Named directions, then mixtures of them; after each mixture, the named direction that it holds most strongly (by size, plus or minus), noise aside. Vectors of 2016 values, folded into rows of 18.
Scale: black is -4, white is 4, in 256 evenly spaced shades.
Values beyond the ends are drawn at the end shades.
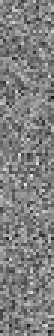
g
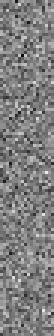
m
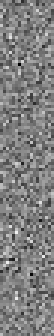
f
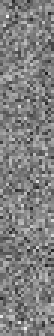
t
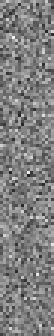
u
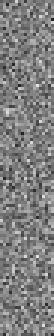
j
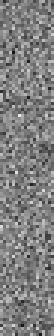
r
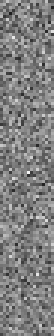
u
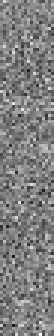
r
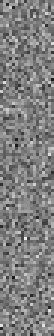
j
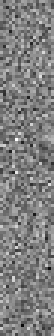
r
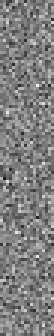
j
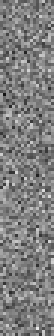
r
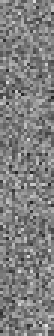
g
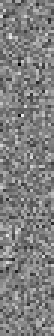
f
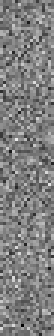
m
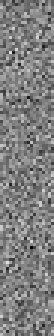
r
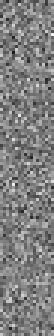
u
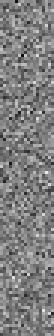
m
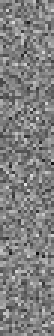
m
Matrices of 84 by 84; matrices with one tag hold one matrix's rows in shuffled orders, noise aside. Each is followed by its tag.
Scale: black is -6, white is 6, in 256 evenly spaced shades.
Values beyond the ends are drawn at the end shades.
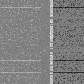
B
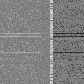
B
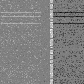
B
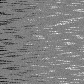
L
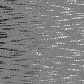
L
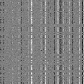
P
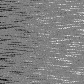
L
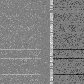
B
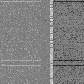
B
